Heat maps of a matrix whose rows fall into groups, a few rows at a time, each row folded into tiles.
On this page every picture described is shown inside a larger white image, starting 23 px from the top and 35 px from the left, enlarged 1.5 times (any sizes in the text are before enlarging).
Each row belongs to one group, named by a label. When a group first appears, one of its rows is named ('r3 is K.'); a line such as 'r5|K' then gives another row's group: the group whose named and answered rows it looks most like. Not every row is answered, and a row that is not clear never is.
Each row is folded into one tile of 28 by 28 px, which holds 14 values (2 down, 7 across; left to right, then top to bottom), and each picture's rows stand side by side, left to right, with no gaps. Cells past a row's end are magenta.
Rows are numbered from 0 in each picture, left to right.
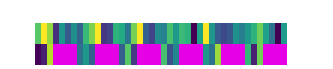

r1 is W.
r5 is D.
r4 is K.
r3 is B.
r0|D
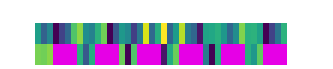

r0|K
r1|B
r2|B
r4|D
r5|K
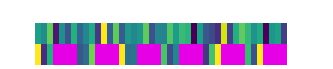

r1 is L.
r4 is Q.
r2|B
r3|B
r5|K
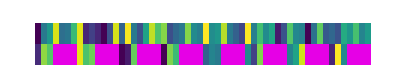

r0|Q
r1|K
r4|W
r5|D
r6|K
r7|Q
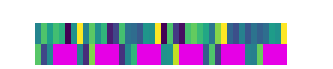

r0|B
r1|D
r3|L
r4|W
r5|L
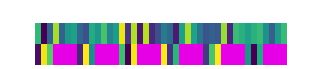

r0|Q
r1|Q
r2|D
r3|B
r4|Q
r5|D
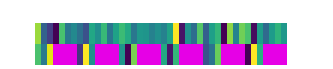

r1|Q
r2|D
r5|Q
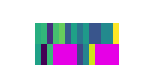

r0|B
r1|L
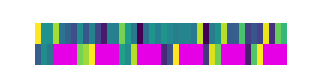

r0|W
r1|K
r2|K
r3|L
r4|Q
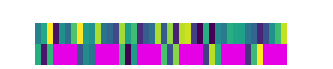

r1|W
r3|B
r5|L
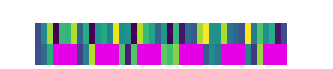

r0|L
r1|L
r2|B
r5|D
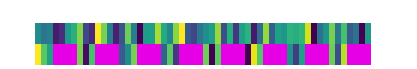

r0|K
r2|L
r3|W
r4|D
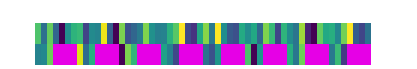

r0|K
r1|B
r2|Q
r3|W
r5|B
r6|K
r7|W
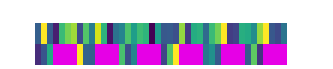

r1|B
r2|B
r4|W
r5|W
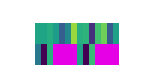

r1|B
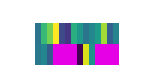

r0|W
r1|Q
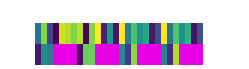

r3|D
